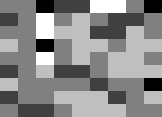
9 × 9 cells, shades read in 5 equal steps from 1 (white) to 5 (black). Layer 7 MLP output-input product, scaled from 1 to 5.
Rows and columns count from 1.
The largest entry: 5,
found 4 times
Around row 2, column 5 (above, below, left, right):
4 2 3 3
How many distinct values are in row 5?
3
